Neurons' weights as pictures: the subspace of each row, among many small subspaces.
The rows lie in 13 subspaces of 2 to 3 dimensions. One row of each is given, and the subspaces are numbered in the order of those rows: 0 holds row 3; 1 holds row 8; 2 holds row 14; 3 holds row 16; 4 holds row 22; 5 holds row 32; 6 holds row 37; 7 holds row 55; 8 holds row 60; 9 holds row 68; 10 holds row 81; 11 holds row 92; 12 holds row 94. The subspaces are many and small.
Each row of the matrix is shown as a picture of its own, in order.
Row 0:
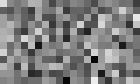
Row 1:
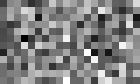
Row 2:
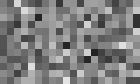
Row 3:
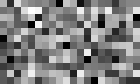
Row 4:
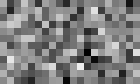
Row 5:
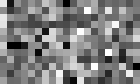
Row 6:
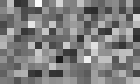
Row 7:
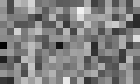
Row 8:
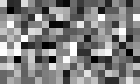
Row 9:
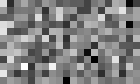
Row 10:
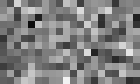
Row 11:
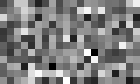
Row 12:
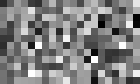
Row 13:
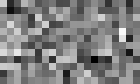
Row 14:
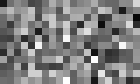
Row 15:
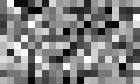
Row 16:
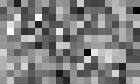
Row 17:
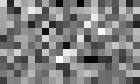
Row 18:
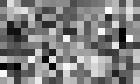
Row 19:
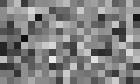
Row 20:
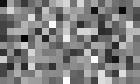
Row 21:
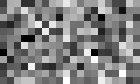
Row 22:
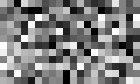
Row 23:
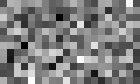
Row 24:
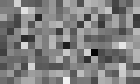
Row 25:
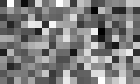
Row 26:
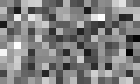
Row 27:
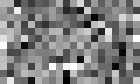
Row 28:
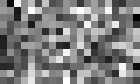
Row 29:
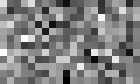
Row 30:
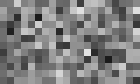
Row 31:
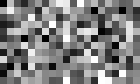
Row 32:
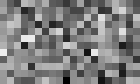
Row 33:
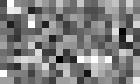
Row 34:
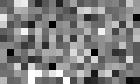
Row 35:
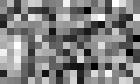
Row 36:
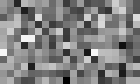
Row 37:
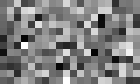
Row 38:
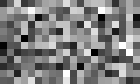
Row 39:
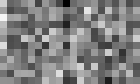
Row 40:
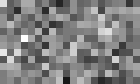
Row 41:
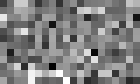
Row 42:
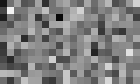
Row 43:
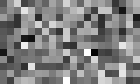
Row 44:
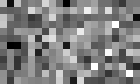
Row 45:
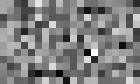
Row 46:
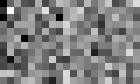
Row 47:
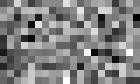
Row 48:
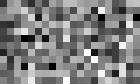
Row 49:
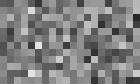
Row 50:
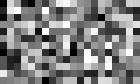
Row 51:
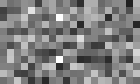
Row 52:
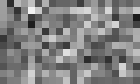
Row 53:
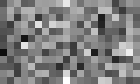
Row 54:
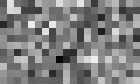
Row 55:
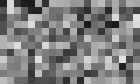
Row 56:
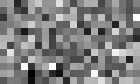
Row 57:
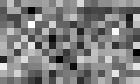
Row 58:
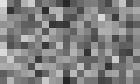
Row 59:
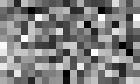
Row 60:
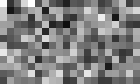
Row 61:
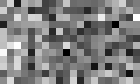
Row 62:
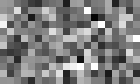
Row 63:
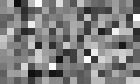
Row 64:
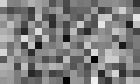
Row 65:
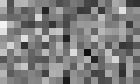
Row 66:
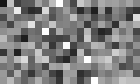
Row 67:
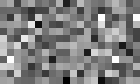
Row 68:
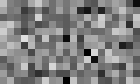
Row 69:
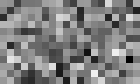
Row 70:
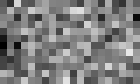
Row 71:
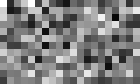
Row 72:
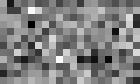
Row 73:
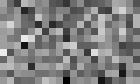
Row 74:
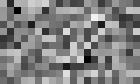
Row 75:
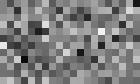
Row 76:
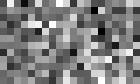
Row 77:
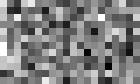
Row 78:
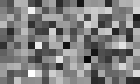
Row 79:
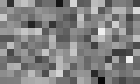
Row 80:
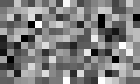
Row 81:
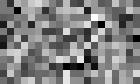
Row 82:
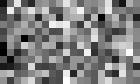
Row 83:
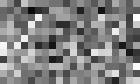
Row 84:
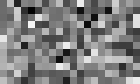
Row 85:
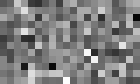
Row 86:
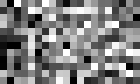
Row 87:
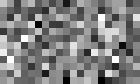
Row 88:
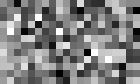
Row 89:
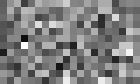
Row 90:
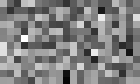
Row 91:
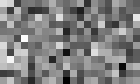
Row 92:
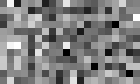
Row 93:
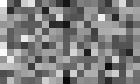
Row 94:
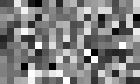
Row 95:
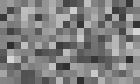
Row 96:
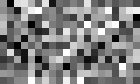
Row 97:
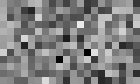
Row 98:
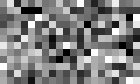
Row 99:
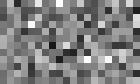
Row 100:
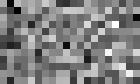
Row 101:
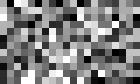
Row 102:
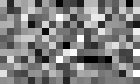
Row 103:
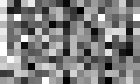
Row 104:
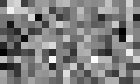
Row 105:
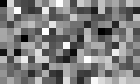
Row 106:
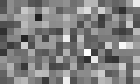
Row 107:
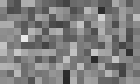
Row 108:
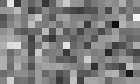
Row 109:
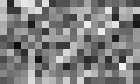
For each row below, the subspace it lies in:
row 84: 6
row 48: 12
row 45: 9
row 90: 4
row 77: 10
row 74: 10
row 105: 0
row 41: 9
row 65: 9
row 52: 8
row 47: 6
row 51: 12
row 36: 5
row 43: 5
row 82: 8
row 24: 5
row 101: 6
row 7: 7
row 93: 8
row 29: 6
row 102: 5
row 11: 9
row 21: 5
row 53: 6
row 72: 1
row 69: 3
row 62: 10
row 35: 10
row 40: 0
